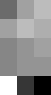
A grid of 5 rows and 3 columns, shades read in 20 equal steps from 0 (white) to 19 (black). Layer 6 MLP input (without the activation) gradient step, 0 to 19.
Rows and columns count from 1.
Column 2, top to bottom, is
7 5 8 8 15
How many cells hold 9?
2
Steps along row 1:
down down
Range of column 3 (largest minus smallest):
14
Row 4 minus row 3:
0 0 1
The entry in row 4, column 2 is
8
